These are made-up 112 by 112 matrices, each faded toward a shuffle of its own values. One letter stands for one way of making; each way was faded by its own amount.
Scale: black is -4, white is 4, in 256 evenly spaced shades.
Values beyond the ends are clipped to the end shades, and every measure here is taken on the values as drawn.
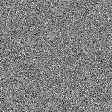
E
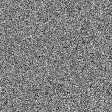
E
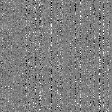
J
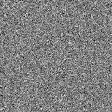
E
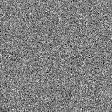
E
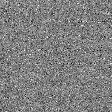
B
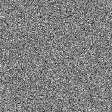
E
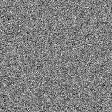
E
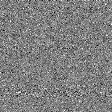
B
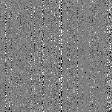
J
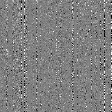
J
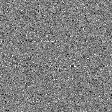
B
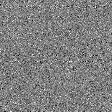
B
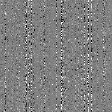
J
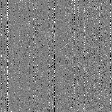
J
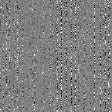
J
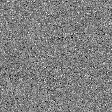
B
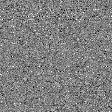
B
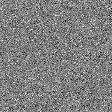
B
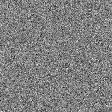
E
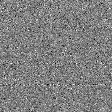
B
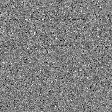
B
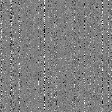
J
